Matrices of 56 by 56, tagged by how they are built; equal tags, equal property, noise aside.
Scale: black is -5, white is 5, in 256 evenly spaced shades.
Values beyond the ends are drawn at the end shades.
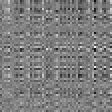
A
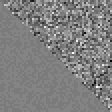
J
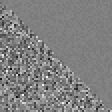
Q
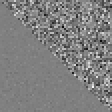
J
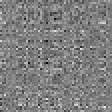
A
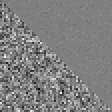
Q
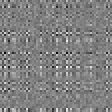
A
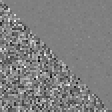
Q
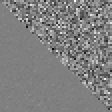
J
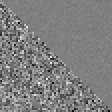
Q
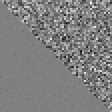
J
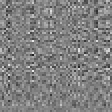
A
